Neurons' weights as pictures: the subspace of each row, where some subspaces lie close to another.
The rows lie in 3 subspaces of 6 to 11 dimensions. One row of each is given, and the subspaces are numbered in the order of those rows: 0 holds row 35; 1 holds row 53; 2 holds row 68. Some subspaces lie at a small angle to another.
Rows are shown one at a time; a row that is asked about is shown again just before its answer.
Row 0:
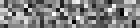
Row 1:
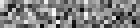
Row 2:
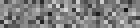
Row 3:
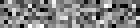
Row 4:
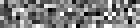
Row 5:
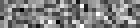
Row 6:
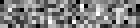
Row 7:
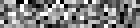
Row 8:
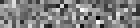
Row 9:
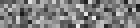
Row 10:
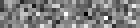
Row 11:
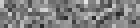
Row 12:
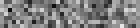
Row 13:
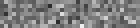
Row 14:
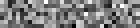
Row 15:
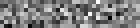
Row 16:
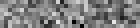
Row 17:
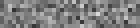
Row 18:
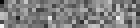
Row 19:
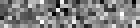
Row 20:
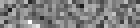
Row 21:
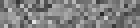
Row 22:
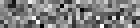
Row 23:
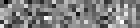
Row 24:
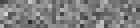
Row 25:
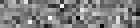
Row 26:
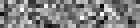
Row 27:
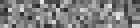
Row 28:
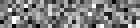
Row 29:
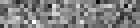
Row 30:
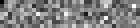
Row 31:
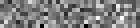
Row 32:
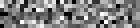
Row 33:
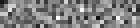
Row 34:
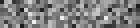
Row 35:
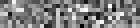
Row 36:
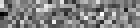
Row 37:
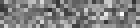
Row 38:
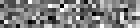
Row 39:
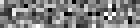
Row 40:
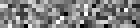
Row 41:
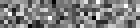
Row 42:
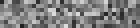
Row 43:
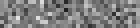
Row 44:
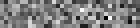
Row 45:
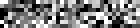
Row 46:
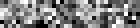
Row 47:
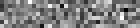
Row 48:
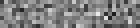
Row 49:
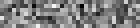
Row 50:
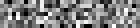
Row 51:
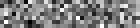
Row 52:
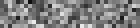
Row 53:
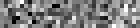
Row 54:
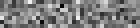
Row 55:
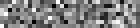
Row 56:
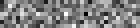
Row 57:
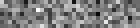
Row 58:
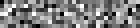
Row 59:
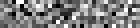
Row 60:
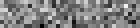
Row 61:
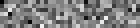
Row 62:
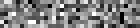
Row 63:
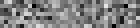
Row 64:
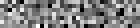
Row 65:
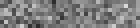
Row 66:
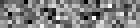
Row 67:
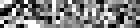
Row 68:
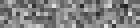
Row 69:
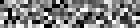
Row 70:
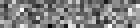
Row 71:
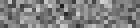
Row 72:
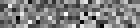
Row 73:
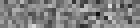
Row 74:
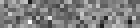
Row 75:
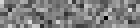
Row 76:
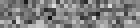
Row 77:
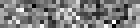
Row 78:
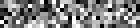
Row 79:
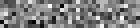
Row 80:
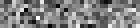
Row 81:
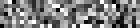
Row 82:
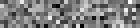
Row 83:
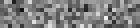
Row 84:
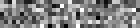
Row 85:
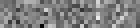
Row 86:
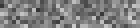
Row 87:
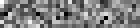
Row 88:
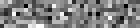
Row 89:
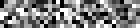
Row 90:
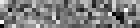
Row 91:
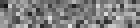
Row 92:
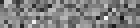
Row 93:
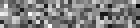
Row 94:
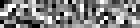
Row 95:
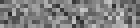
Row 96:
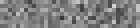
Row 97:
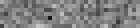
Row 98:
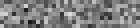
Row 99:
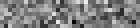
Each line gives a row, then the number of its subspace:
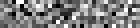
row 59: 1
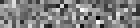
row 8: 0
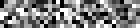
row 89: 0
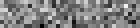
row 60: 2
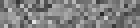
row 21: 1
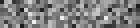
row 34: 0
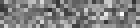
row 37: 1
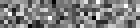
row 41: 2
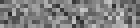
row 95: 1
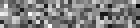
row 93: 1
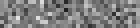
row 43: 1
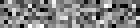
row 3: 2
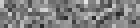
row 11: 0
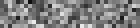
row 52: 1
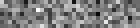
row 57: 1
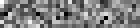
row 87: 2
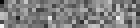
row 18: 1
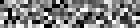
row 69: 1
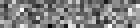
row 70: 1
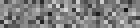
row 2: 1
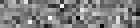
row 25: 0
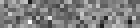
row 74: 2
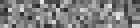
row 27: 1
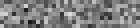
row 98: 1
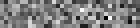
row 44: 2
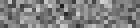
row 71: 1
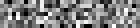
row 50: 1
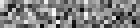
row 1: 2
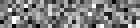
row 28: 1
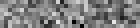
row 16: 0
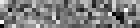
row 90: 1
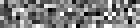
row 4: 0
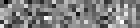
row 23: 1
